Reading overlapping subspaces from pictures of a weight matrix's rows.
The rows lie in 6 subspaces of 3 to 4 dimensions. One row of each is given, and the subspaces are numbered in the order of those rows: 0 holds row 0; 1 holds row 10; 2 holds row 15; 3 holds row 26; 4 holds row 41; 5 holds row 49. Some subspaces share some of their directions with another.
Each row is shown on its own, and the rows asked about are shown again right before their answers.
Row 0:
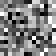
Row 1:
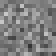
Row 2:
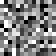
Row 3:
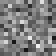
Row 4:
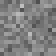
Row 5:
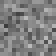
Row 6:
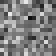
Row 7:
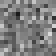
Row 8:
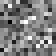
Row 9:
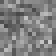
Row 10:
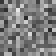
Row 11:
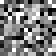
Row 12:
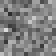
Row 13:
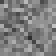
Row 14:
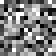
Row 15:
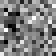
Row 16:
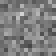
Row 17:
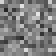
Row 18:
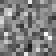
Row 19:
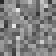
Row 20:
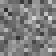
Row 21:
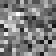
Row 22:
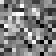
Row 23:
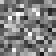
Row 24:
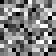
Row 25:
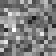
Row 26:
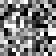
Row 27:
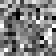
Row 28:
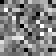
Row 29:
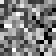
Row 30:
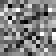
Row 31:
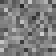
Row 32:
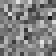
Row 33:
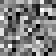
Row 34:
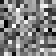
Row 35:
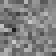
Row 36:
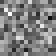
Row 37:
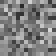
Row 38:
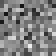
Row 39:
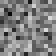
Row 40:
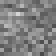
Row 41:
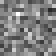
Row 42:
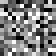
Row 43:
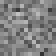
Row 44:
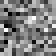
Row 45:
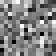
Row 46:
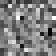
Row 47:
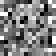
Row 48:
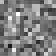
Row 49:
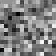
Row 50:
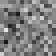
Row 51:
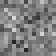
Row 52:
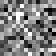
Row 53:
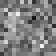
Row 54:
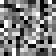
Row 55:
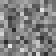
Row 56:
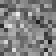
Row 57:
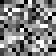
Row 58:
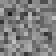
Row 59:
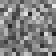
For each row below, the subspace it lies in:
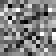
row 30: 0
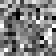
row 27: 3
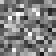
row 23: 4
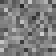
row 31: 5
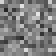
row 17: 5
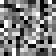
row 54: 1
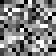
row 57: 3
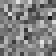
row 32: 5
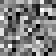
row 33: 4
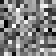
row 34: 1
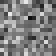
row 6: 0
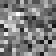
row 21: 5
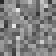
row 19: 1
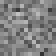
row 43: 0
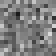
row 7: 3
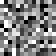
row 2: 1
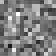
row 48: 4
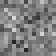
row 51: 0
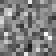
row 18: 2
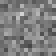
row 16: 3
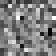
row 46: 3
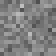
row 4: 1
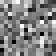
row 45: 5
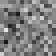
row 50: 2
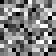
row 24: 3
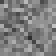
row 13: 0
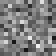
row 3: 0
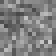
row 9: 0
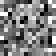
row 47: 0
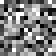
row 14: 4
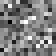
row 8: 0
